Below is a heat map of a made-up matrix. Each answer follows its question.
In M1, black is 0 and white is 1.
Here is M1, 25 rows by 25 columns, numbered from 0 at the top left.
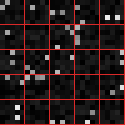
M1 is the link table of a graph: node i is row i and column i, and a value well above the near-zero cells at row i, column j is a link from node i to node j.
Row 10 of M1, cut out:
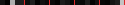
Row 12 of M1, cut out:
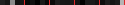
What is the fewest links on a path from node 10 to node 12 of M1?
2
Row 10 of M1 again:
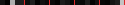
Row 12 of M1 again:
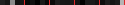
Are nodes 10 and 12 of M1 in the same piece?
yes
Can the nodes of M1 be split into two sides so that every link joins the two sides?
yes
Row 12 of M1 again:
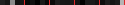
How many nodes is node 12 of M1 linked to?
2
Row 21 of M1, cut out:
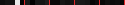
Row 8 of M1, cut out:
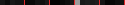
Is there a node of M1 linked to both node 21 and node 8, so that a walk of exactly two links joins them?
no
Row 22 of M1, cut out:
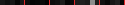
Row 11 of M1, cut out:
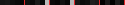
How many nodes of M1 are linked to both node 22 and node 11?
0
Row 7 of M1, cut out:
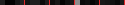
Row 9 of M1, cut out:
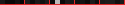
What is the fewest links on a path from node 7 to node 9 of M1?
6
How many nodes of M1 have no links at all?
2
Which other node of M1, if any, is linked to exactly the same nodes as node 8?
node 7
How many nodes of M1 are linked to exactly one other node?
12
